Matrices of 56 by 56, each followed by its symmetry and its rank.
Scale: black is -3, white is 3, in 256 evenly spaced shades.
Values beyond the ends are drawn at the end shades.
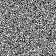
antisymmetric, full rank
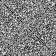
symmetric, full rank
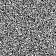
antisymmetric, full rank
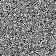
symmetric, full rank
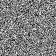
antisymmetric, full rank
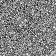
symmetric, full rank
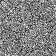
symmetric, full rank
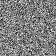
antisymmetric, full rank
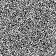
symmetric, full rank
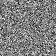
antisymmetric, full rank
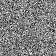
antisymmetric, full rank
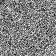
symmetric, full rank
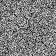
symmetric, full rank
